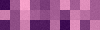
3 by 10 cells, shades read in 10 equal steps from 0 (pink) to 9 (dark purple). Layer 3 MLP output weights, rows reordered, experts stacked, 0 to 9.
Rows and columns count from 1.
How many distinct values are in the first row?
6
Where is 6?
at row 1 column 5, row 2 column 7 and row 3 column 9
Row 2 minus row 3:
-6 0 -1 -4 -3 1 -3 1 -3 2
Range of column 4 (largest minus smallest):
4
